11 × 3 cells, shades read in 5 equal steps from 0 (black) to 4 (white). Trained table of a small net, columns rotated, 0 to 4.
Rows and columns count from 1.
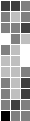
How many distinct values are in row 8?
3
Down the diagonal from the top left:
1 3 1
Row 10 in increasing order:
1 2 2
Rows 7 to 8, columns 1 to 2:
3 3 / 2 3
